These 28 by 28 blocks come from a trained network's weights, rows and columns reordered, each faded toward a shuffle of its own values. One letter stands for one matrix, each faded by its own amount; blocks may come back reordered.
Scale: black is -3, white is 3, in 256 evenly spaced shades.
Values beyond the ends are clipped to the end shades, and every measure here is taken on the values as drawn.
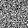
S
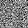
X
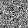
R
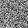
R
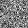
X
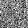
X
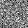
R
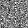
R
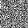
R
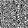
R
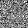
R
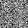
S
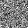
S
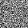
X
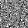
R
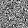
S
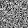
X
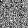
S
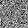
X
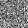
S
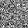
X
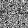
S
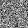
S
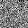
X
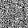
S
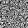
X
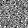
S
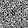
R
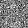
S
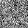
S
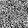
X
